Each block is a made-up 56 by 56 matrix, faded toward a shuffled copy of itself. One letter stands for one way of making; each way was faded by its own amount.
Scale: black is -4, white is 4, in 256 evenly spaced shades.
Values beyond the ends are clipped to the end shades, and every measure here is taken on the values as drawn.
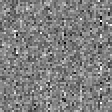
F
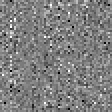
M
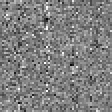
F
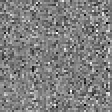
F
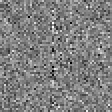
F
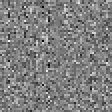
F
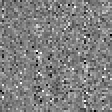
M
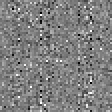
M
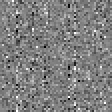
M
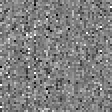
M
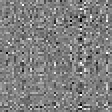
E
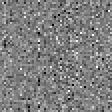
M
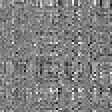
E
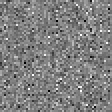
M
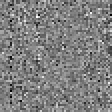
F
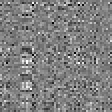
E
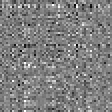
E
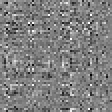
E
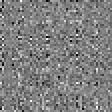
E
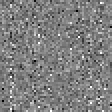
M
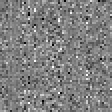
M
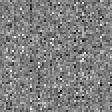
M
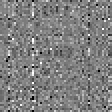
E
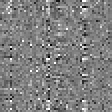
E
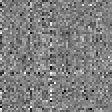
E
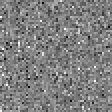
M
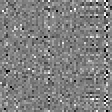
E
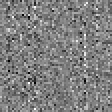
F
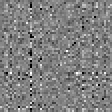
E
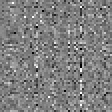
E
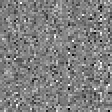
M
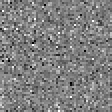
M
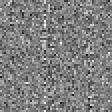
F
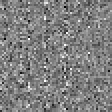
F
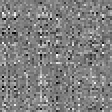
E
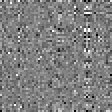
E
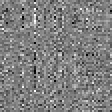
E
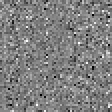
M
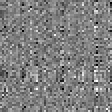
E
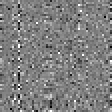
E
